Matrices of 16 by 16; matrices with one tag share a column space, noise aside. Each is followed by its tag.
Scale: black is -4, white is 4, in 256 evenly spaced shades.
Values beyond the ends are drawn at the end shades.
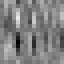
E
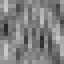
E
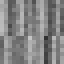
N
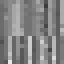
N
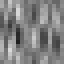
E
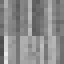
N
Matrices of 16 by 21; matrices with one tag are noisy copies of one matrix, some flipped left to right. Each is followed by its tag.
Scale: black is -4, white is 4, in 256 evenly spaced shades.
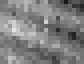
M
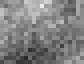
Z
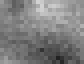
Z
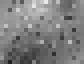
Z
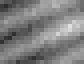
M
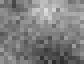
Z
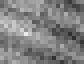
M
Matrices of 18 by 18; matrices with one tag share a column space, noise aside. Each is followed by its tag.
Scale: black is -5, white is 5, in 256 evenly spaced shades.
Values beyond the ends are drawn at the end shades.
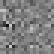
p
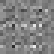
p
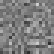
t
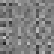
t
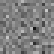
t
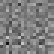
t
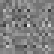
p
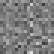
t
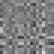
t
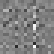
p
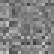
t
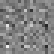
p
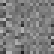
t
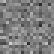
t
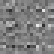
p
